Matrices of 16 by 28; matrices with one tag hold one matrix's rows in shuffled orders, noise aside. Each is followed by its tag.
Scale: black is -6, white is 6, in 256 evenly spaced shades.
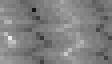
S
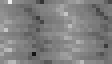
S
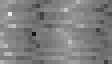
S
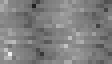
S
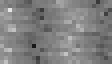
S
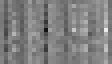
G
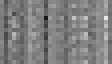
G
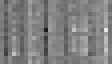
G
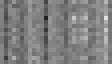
G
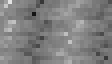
S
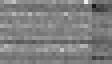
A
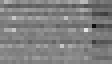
A
